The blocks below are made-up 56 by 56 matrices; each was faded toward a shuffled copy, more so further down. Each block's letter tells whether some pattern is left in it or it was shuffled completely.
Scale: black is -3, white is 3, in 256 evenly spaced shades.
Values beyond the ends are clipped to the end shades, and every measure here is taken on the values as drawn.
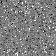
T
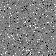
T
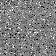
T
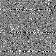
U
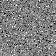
T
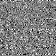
U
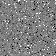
T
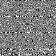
U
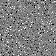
T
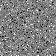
T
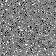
T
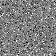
T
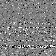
U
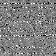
U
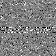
U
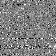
U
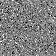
T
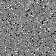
T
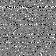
U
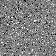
T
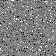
T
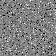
T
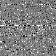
U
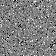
T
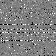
U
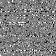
U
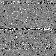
U
